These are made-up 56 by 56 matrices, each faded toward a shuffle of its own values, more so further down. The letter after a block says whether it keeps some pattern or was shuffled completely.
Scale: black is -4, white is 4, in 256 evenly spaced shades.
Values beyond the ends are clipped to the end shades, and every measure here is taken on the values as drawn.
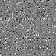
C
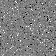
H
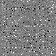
C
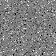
H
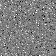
H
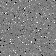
H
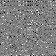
C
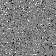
H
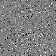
C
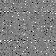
C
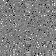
C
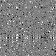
C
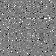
C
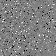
H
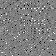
C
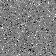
H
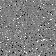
H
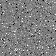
H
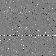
C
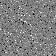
H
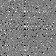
C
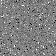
H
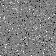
H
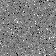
H
